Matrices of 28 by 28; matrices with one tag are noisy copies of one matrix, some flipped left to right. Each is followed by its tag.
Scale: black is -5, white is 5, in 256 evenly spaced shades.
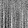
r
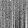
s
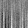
r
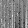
s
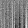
s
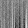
s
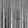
r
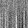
r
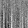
r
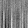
r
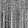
r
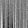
s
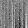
s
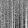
s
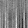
r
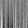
s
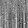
r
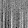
r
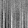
r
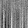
r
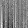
s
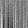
s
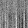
r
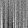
s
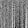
s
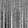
r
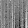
s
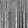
r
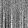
r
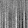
r
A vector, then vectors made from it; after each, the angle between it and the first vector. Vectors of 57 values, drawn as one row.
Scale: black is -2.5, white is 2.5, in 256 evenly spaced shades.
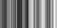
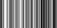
partly opposed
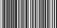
orthogonal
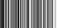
partly aligned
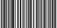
orthogonal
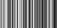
partly opposed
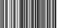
orthogonal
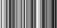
partly opposed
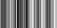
nearly parallel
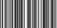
orthogonal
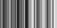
nearly parallel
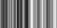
nearly parallel
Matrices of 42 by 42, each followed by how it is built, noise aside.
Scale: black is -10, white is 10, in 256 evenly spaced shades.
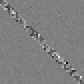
banded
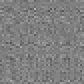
low rank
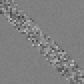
banded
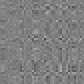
low rank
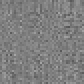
low rank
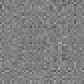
low rank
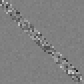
banded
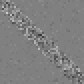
banded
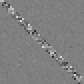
banded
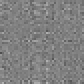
low rank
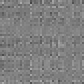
low rank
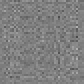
low rank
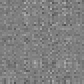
low rank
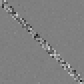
banded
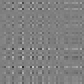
low rank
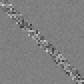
banded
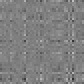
low rank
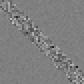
banded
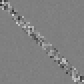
banded
